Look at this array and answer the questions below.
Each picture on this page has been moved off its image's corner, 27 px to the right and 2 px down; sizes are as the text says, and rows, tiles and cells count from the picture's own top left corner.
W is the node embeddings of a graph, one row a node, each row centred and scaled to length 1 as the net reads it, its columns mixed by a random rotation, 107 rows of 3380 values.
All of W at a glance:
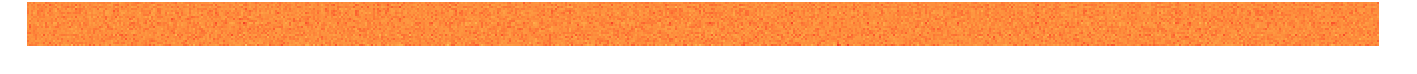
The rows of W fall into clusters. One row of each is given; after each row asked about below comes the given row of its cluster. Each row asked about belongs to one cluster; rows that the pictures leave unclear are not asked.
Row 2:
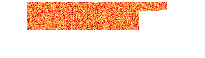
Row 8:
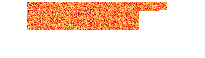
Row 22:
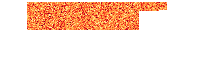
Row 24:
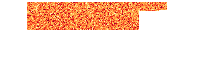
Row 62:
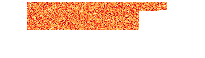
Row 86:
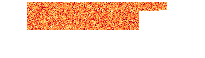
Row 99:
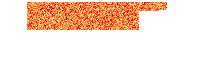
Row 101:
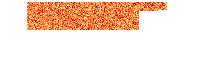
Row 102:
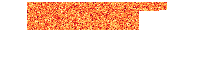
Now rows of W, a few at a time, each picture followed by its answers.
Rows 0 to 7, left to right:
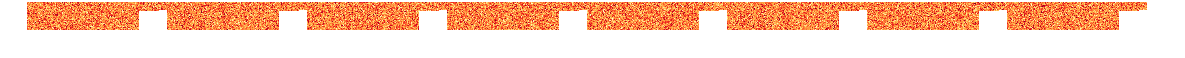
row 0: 62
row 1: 22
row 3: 102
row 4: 99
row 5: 22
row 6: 101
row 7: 22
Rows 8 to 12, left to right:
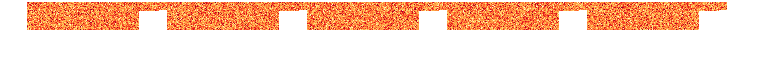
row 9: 8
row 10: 99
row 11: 99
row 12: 24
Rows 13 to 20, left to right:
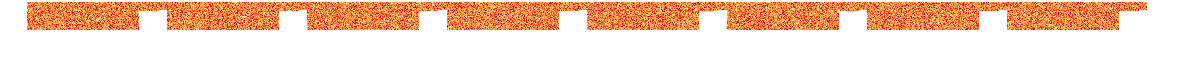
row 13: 2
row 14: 2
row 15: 102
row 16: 8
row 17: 101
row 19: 22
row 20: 8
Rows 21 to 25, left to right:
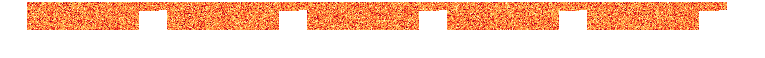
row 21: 8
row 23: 102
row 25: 8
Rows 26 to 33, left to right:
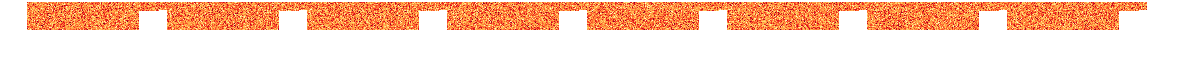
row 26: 22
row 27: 2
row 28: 2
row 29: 8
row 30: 86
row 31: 8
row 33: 8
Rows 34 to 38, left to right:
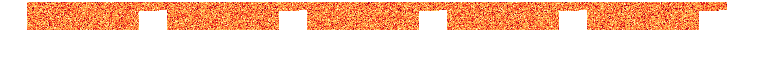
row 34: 24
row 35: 102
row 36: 101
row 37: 2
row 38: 22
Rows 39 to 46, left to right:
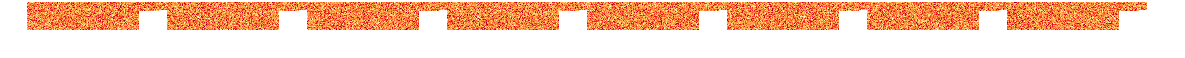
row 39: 101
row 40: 24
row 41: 22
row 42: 24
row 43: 86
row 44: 2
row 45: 99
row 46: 62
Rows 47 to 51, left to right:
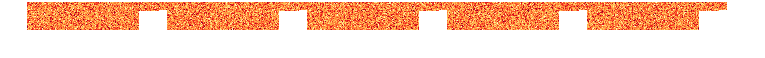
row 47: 8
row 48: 24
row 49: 2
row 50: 22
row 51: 2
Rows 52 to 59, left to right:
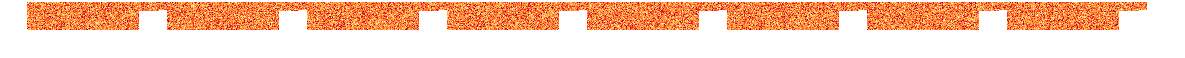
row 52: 22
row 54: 22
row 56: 62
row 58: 102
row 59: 2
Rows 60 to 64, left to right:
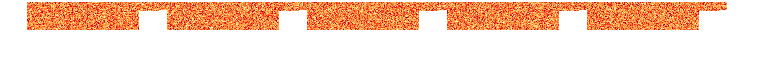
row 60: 2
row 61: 99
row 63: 102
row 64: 62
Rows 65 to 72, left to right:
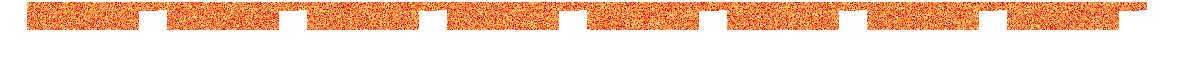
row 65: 86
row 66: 86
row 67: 24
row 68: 102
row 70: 24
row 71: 101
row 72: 62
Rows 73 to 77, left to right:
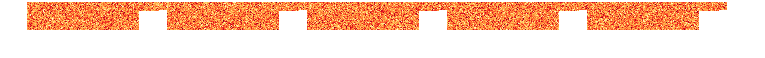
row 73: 99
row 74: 86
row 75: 62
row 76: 24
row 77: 102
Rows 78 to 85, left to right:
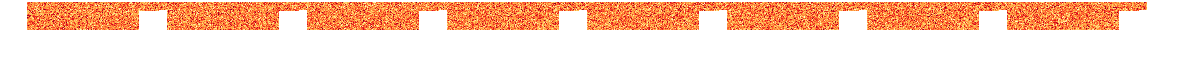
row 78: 24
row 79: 8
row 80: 86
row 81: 101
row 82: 101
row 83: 2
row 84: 101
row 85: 102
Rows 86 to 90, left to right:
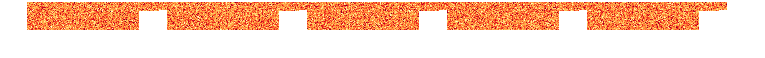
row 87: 24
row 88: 22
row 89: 102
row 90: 2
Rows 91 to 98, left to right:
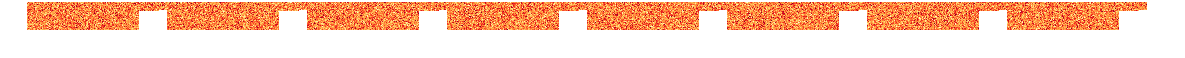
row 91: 101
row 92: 2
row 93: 102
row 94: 22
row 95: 62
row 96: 22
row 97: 8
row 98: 2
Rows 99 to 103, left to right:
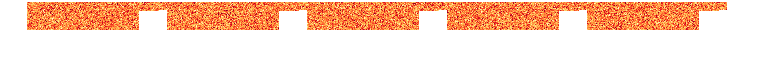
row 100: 8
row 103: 22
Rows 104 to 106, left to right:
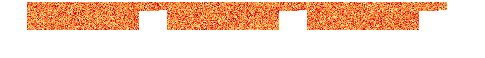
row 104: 8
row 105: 62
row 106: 86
